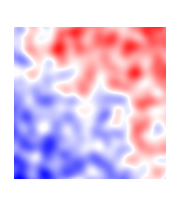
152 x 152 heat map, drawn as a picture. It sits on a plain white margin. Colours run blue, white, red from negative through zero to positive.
Ninth with the lowest average: bottom left. Grain: smooth. Lone odd cells: none. Mirror symmetry: none. Slope: up to the top right. Stripes: none. Odd rows or columns: none.
